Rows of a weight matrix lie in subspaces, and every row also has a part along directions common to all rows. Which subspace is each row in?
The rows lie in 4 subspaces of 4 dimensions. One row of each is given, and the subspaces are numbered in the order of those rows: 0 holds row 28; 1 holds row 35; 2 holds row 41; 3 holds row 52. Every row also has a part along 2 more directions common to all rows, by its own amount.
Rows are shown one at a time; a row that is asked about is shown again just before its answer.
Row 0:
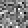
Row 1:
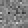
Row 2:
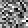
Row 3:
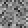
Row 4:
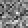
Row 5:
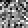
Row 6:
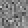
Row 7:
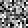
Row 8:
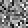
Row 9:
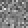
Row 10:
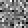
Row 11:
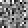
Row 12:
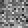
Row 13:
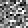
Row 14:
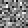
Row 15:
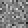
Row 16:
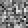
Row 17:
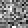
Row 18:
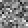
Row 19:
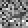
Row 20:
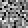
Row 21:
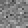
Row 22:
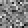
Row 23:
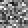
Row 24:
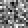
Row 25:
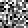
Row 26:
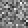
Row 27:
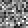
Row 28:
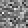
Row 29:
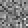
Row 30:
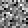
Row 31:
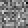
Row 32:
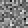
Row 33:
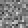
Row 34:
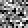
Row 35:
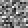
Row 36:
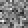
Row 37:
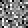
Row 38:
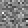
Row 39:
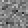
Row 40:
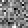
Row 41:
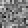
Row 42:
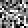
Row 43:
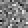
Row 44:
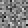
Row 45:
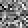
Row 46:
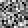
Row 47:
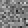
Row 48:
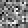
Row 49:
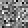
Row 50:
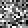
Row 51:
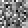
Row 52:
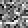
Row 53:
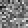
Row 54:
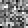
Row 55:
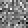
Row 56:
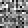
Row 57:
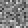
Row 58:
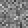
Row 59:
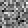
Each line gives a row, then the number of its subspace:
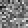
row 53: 2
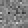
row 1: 0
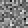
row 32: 0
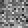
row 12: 1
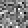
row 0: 0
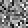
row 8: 3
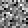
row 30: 0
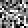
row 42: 0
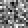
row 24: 2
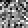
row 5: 2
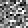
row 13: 0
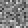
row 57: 0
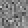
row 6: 2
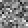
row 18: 2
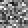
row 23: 2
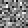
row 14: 1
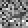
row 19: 2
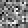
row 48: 3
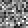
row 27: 1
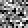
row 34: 0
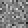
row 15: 3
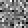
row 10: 0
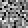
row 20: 3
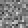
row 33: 3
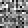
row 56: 1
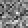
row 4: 3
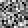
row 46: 2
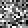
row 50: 3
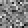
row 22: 0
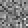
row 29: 3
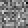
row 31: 1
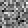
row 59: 1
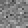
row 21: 0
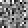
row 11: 2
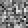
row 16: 1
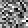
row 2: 1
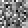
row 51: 1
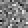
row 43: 0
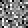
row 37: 2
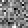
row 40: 3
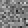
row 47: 0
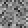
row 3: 3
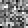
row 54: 1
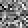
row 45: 3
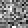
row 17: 3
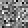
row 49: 1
